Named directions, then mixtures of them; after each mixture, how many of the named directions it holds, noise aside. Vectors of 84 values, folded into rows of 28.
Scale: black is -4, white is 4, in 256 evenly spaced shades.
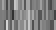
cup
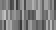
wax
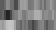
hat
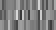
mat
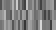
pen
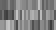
three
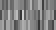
three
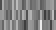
one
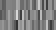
one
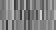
two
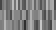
one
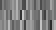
two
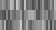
one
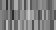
one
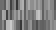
two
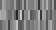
one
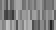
three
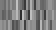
two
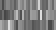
two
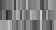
three
